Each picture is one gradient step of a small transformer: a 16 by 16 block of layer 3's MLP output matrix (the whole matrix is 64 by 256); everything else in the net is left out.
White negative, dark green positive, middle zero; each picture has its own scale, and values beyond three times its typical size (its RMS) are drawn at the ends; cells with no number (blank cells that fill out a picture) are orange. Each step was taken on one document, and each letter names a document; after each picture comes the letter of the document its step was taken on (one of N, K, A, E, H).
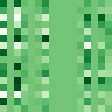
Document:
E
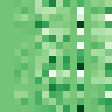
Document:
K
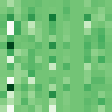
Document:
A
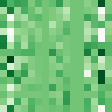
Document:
A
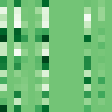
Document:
E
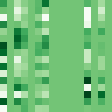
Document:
E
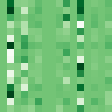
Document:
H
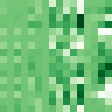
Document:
K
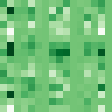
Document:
A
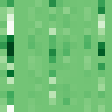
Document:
A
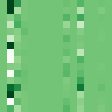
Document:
H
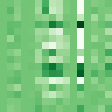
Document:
K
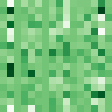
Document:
A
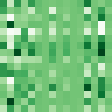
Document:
A
